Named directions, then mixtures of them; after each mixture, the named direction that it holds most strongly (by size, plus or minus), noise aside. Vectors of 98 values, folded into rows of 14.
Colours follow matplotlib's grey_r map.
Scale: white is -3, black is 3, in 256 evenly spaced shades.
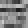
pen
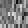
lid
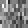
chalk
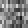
chalk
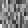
chalk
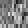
lid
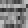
pen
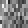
chalk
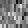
lid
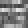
pen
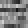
pen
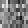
chalk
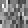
chalk
